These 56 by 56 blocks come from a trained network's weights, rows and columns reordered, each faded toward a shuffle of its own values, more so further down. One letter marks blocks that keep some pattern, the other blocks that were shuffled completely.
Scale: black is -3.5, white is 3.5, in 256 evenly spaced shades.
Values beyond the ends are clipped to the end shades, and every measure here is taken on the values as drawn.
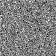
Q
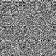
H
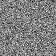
Q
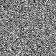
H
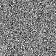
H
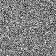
Q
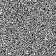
H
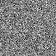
Q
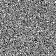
Q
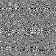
H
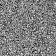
Q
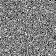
Q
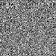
H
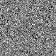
H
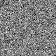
Q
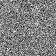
Q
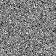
Q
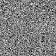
H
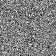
Q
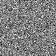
Q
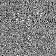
H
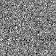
H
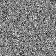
Q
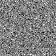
Q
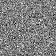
Q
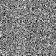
H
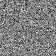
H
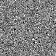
H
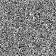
H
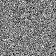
Q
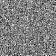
H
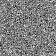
Q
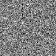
H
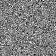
Q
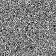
H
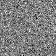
Q
